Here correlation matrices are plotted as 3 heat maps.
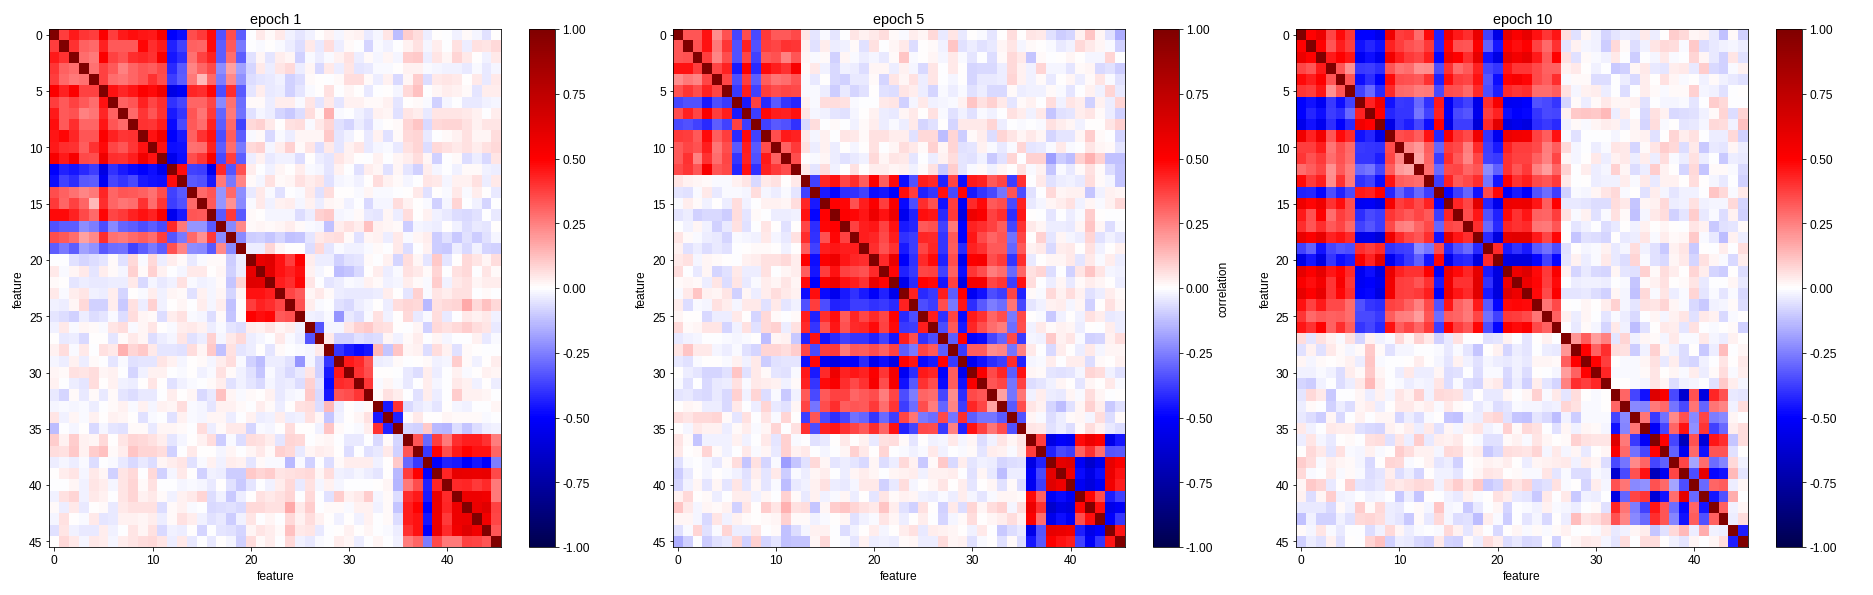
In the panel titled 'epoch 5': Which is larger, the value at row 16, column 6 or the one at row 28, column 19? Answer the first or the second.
the second
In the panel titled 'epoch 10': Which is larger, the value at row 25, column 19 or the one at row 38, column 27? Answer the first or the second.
the second
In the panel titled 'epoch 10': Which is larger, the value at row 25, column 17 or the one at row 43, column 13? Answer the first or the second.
the first
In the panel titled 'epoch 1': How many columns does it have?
46
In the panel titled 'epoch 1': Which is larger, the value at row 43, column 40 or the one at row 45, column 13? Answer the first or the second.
the first
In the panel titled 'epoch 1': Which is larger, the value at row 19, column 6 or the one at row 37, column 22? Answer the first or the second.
the second
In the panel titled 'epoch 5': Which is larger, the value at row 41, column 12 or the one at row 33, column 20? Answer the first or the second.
the second
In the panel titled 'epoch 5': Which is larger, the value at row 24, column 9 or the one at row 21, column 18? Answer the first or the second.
the second
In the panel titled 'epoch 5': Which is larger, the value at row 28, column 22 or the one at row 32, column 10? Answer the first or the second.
the first
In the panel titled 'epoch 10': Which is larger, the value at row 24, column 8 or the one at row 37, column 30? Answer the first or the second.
the second
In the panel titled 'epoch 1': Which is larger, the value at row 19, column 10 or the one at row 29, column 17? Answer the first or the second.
the second
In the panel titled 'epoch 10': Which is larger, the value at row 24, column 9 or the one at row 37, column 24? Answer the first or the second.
the first
